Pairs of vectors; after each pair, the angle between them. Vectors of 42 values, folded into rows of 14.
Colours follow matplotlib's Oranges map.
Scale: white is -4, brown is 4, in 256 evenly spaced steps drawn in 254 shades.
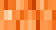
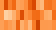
nearly parallel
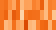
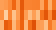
nearly opposite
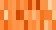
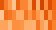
partly opposed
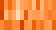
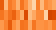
partly aligned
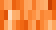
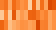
partly aligned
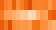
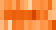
nearly opposite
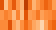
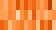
orthogonal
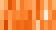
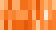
nearly parallel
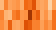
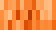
nearly parallel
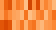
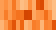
orthogonal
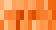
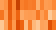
orthogonal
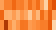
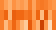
partly opposed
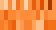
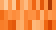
nearly parallel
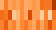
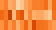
partly aligned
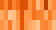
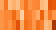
partly opposed
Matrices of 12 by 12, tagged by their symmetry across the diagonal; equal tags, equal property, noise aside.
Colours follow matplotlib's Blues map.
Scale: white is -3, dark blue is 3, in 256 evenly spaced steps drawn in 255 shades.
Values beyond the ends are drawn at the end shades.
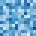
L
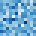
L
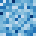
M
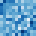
M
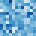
L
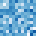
M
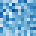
L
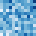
L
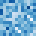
M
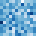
L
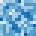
M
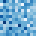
L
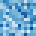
L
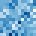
L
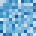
M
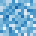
M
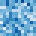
L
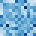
M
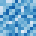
M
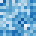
M
